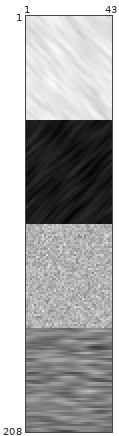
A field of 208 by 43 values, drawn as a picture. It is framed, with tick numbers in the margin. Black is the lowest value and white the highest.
The table splits into 4 rows of 1 panel. Panel 1,1: very high, slanting down to the right, faint in contrast. Panel 2,1: very low, slanting up to the right, faint in contrast. Panel 3,1: high, fine-grained. Panel 4,1: middling, streaked across.
